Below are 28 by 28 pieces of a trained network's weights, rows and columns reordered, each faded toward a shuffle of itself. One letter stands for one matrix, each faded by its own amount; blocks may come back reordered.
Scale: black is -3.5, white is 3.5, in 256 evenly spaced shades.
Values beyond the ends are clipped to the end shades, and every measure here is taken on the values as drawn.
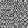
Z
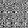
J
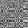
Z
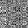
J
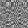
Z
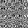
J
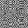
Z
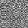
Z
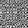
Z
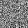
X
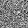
X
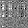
J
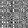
J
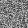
X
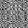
J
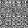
Z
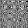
J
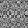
Z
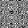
J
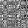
J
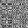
Z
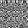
Z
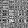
J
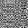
Z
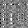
J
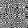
J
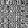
J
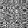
J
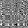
J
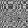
Z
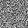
X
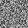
X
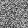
X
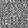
Z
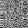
Z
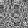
Z
